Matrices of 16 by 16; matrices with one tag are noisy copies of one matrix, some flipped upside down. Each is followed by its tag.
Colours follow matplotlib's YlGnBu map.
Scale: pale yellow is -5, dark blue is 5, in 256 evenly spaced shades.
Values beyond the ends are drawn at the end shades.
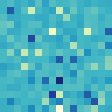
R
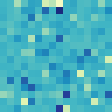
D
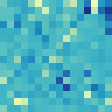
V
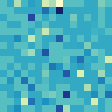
D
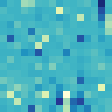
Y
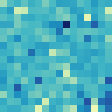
V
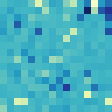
V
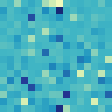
D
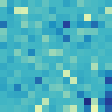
V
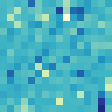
Y
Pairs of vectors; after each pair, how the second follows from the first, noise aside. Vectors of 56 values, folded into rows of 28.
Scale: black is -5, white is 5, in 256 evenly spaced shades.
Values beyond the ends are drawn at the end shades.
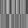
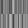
wrapped around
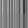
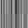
wrapped around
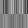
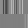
partly zeroed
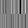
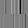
partly zeroed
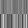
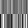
scaled up
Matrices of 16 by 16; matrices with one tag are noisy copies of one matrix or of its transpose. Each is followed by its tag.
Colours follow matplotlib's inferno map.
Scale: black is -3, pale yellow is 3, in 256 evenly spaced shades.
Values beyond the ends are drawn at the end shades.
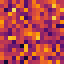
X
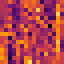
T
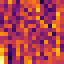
T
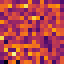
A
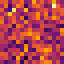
X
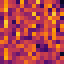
A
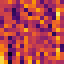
T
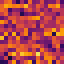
A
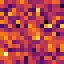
X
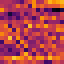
T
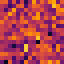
X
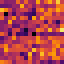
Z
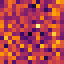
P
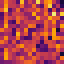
A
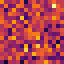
X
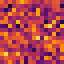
X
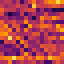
T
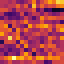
T
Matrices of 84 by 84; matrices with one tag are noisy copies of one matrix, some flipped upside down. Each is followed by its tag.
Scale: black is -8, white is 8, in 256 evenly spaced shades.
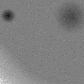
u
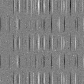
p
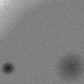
u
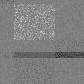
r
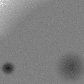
u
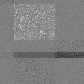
r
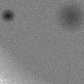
u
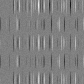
p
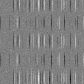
p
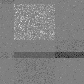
r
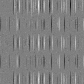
p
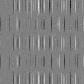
p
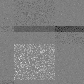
r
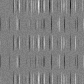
p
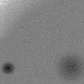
u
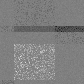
r
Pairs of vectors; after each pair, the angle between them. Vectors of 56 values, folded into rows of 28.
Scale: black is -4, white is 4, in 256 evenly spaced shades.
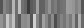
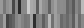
nearly opposite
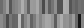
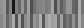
orthogonal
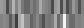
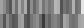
partly aligned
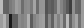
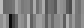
nearly parallel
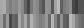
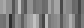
partly aligned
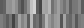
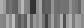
nearly opposite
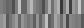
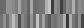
partly aligned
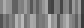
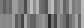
nearly opposite
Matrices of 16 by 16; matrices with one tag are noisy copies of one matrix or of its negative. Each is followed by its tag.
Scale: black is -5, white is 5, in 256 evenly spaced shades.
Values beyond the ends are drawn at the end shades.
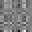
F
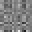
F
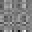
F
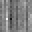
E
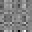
F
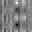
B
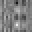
B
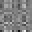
F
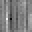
E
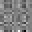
F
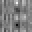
B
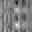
B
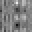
B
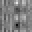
B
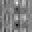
B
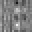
B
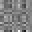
F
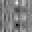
B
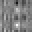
B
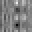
B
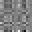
F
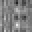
B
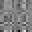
F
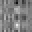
B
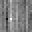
E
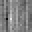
E
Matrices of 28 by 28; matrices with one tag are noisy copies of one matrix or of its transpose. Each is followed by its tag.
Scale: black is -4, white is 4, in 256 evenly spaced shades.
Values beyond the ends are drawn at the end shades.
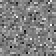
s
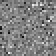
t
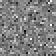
s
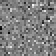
t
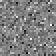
s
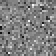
t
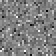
s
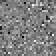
t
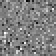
t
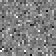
s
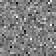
s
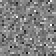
s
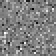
t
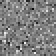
t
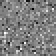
t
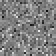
s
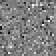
t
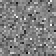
s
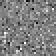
t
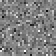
s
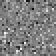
t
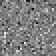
t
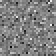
s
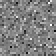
s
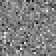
t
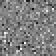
t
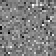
t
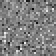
t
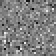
t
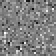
t
